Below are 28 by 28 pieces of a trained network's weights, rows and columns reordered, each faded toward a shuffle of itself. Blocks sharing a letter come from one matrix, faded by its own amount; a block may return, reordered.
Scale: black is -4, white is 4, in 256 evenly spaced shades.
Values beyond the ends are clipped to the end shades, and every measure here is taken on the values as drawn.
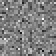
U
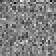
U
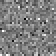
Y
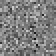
U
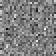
U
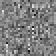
U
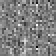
U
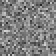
Y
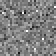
Y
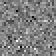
Y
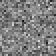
Y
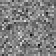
Y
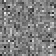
U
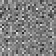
U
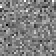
Y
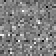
Y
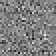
U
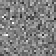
Y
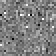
Y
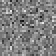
U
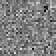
U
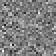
U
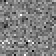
Y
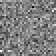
Y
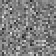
U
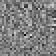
U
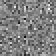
U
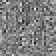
U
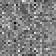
U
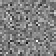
U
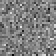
U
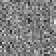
U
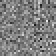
U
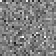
Y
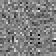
U
